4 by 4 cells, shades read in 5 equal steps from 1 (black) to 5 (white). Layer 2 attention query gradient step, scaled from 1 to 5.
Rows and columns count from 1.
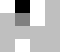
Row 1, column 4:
4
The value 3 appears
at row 2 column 2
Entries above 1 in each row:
3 4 4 4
